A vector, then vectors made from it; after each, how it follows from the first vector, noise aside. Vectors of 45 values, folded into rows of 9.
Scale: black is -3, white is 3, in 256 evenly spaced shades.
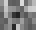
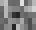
copied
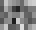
wrapped around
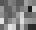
wrapped around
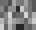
wrapped around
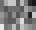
wrapped around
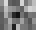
copied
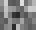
copied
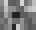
copied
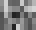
copied
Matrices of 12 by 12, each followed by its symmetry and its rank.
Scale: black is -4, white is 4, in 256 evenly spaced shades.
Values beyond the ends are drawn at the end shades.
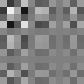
symmetric, rank one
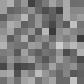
neither, full rank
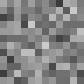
neither, full rank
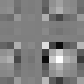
symmetric, rank one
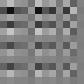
neither, rank one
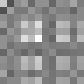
symmetric, rank two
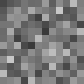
symmetric, full rank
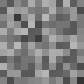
symmetric, full rank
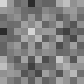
symmetric, rank two
